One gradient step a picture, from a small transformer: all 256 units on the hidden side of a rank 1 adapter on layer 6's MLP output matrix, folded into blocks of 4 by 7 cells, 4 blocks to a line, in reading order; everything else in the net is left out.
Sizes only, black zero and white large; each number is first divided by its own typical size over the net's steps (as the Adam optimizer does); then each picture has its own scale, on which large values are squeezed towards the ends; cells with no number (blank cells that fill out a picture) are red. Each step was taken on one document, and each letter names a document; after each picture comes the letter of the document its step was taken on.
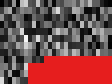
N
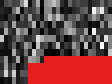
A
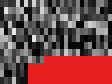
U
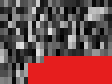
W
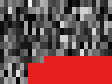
W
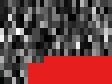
A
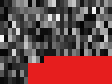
A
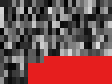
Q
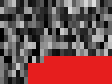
Q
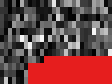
N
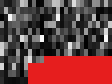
N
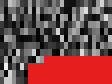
W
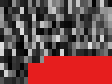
Q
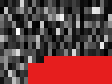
A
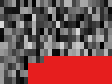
Q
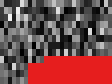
U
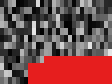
Q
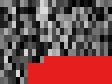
W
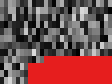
W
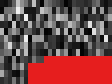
A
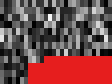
A
